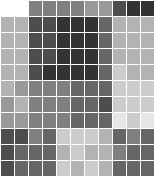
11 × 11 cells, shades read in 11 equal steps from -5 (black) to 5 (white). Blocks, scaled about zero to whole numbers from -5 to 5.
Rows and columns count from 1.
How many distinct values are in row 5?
5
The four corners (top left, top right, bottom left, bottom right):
5 -3 -2 -1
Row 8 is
1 1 0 0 0 -1 -1 -1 4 3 4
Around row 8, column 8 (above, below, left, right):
-2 2 -1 4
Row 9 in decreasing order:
3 3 3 2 0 0 -1 -1 -1 -2 -2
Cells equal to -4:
0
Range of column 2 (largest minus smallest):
7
